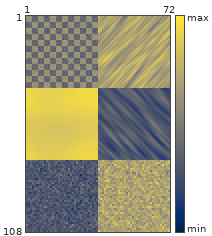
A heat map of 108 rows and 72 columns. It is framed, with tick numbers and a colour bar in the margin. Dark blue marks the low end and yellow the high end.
It is made of 3 by 2 panels. Panel 1,1: middling, checkered, strong in contrast. Panel 1,2: high, slanting up to the right. Panel 2,1: very high, smooth, faint in contrast. Panel 2,2: low, slanting down to the right. Panel 3,1: low, fine-grained. Panel 3,2: high, fine-grained.
